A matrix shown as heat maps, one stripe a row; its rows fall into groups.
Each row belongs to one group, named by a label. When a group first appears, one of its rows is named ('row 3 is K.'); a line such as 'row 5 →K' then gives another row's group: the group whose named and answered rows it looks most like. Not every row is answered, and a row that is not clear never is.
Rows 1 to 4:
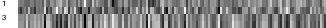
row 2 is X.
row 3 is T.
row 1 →X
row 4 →T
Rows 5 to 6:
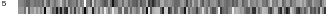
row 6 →T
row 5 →X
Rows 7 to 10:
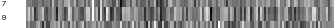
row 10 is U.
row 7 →X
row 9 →X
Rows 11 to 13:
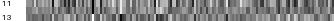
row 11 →T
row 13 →X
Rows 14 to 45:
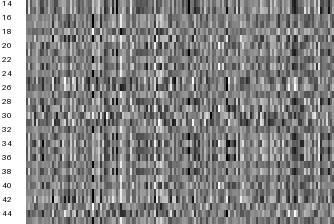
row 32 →T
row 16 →T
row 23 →U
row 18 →X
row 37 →T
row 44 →X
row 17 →T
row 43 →X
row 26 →X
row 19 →T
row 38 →U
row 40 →U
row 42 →T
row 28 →U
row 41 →T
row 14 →U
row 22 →T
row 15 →U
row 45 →T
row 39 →T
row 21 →U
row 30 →X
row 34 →U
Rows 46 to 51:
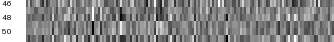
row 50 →T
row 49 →T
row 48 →X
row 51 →X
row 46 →U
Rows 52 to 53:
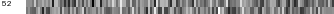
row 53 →U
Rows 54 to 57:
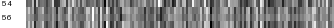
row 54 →X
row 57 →X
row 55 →X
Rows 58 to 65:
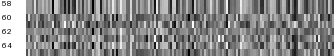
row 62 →T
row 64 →T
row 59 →T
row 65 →U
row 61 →X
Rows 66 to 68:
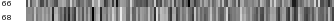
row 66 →U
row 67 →T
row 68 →T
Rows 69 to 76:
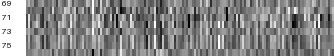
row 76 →T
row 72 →U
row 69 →X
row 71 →U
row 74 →U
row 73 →X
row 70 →X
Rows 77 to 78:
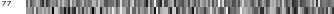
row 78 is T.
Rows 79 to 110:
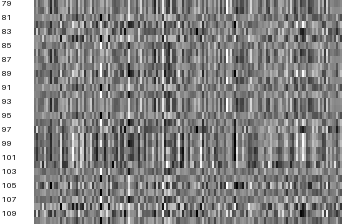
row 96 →X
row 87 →U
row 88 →X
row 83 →U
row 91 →T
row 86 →U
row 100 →X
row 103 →X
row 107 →X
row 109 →U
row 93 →U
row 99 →X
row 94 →U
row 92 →X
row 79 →U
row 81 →T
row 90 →U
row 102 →X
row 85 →X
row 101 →X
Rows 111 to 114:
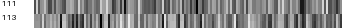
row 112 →U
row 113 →T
